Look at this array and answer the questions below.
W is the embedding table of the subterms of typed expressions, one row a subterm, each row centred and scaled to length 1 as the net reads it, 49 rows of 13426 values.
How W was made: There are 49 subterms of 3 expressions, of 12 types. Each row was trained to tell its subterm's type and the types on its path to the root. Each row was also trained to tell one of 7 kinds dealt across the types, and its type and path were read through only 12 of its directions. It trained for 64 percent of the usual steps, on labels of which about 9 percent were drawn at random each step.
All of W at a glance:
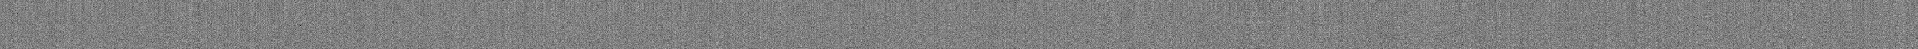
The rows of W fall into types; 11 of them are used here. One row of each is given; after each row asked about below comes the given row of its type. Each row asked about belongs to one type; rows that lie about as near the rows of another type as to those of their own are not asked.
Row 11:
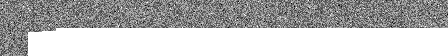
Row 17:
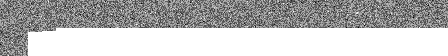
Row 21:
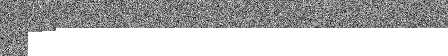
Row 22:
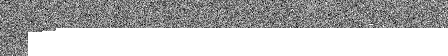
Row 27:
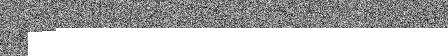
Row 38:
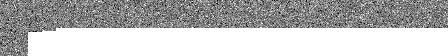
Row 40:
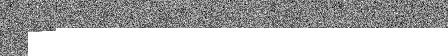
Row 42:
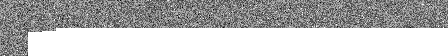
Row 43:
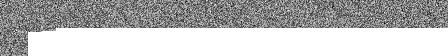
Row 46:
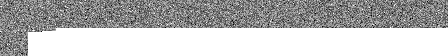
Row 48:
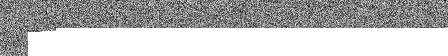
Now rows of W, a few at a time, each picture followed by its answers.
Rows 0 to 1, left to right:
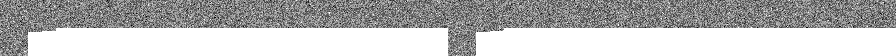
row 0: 46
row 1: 21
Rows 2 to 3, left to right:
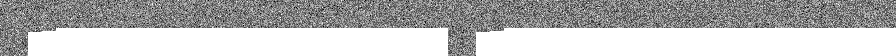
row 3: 17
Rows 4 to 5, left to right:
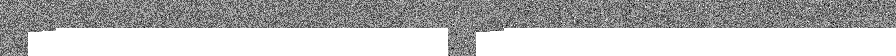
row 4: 11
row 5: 48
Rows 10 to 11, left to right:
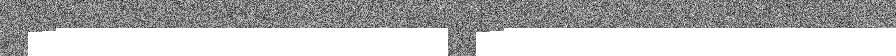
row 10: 21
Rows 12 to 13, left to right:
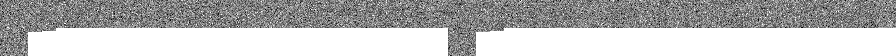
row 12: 27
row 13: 40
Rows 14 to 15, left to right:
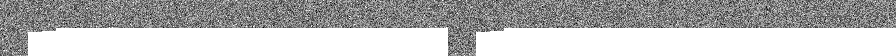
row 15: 40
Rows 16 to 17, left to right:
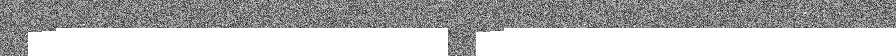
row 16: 38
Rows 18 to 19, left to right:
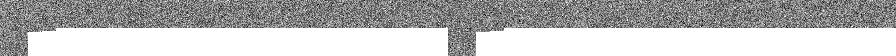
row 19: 40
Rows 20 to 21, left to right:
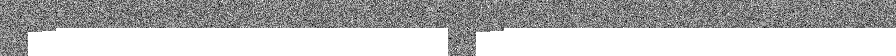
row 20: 46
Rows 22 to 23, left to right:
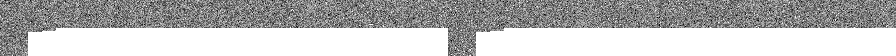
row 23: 40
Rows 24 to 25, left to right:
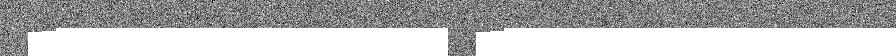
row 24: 48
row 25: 38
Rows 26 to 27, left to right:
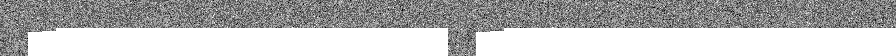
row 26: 27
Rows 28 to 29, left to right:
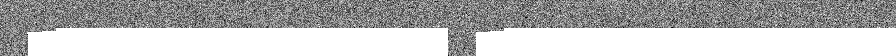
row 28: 27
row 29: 43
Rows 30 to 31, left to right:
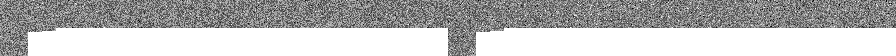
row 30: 46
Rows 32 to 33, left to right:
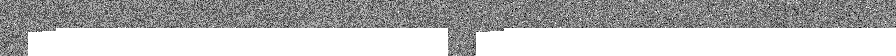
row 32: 21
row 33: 11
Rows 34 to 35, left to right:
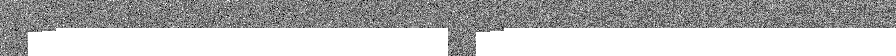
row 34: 46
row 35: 38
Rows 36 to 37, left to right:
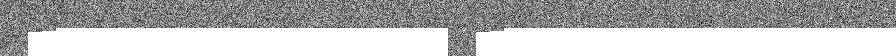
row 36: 21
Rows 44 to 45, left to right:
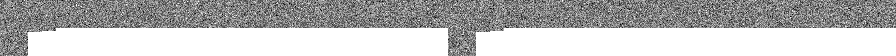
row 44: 42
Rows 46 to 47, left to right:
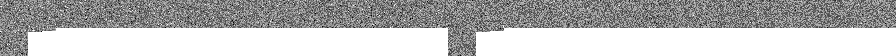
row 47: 11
